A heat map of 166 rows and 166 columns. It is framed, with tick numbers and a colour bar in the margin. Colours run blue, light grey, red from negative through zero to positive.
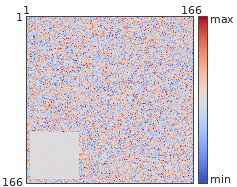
The grain is fine, like static. There is no overall slope. There are no regular stripes. On average the colour sits 50% of the way up the scale. An odd patch, calmer than its surroundings, sits in the bottom left. The bottom left is the smoothest part.
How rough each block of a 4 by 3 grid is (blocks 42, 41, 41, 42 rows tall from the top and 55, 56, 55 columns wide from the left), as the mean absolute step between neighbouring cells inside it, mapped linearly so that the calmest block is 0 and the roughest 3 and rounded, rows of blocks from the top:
333 | 333 | 233 | 033
